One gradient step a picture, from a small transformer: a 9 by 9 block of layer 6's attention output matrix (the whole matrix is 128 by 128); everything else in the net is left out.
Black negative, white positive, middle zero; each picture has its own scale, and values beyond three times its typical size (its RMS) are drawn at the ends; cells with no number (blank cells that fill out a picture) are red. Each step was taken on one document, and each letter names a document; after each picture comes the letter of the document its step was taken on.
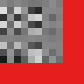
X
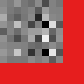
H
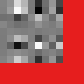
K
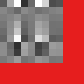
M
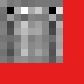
X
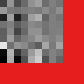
X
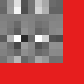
M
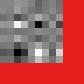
K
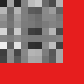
X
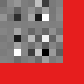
H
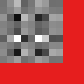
M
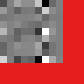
H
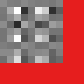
M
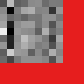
X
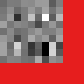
H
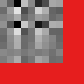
M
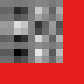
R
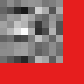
R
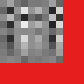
X
